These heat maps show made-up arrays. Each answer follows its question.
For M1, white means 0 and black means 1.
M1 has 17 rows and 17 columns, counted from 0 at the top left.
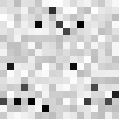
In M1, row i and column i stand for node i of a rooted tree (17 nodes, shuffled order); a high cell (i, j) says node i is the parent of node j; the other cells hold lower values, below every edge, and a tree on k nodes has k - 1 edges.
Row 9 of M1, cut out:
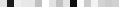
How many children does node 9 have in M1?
2
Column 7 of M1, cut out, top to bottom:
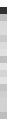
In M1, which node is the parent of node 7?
1
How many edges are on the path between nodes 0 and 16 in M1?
4
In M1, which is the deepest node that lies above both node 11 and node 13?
12
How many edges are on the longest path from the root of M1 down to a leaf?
4
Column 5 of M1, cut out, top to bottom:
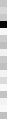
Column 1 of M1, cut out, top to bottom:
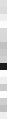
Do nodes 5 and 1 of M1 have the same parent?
no
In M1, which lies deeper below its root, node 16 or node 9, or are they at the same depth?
node 16
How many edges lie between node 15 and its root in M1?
1
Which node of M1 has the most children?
14
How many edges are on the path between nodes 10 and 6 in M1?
5
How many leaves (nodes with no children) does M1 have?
9
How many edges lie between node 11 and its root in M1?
3
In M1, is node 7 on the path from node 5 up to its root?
no
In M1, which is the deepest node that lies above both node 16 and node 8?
12
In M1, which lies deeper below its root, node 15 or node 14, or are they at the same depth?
node 15
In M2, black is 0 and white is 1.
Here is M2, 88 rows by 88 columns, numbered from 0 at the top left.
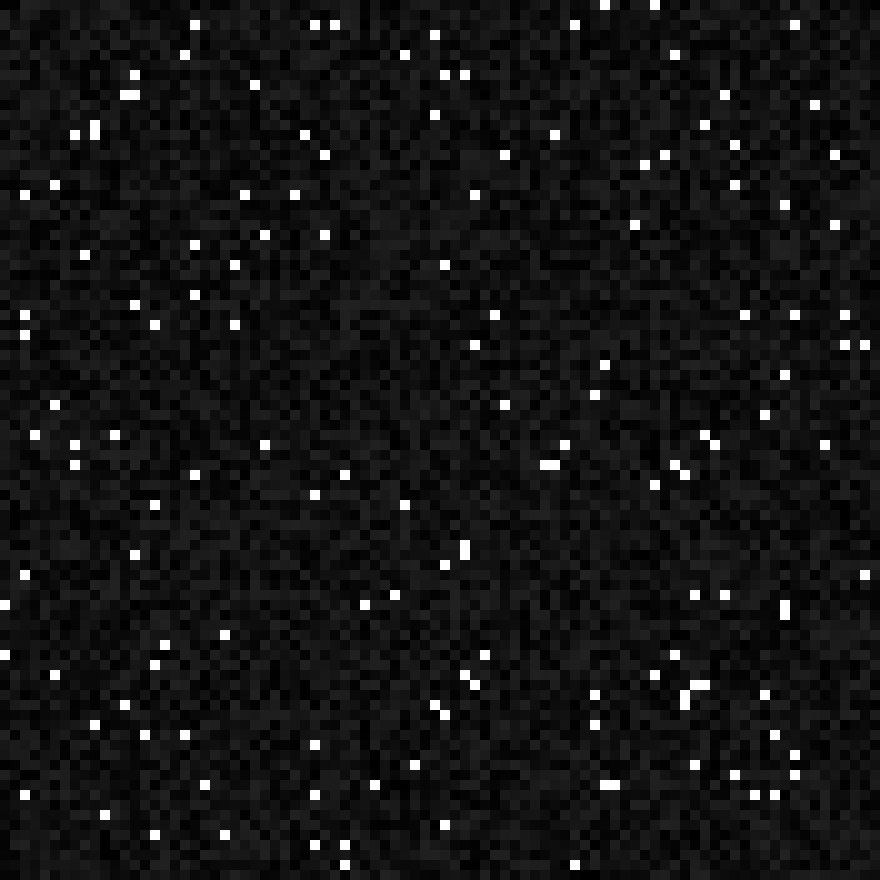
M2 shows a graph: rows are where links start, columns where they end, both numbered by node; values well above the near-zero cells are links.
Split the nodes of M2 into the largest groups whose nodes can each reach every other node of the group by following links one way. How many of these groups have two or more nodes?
4
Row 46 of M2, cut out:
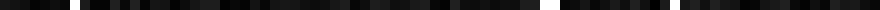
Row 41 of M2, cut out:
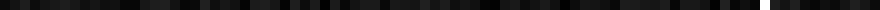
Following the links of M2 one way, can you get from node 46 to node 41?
yes
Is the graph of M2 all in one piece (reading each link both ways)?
no
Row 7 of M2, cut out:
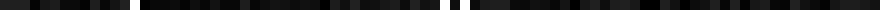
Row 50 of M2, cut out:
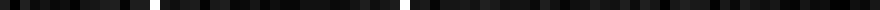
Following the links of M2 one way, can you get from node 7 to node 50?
yes
